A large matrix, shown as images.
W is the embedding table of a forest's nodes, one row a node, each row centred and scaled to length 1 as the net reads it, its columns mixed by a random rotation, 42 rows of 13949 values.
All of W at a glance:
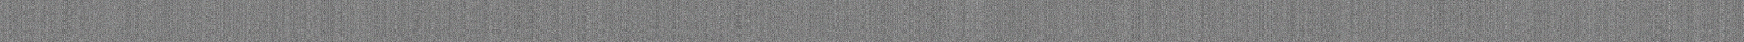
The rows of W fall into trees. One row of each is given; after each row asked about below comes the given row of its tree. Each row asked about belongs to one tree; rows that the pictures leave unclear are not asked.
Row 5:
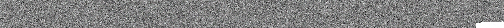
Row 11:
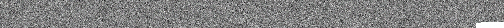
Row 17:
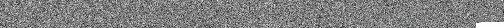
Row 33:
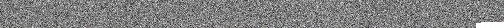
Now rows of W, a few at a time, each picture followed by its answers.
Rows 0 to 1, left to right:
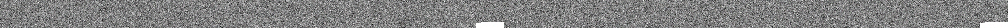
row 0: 11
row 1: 17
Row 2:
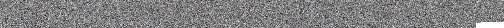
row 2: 17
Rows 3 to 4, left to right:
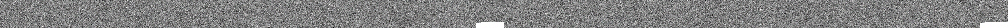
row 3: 11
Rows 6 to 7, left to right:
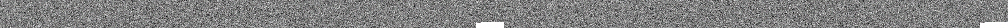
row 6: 17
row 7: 17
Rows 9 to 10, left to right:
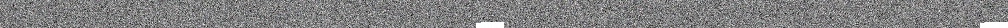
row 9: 33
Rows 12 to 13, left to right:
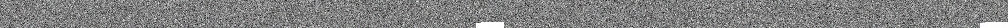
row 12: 33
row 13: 11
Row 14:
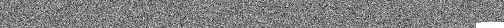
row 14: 11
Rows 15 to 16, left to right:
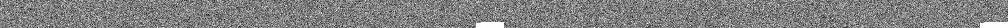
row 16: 17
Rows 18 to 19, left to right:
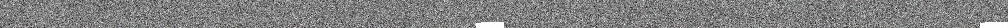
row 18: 11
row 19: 17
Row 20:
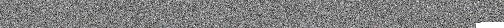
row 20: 33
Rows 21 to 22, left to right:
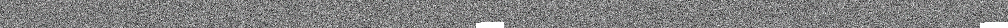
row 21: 33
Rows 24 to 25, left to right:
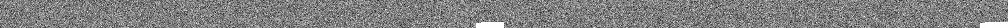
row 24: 11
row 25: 17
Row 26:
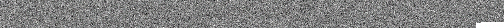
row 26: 17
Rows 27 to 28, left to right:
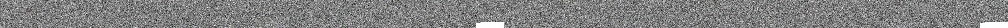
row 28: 17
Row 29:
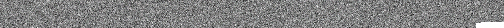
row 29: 33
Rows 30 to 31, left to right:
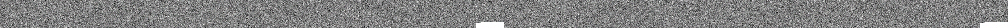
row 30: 33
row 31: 33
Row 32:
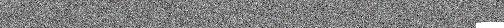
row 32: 11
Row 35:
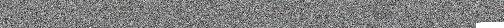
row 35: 17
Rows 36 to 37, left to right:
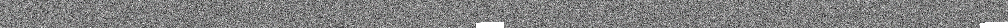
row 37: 5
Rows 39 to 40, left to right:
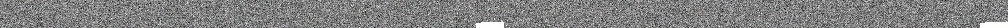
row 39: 5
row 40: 5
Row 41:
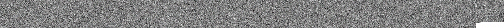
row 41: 33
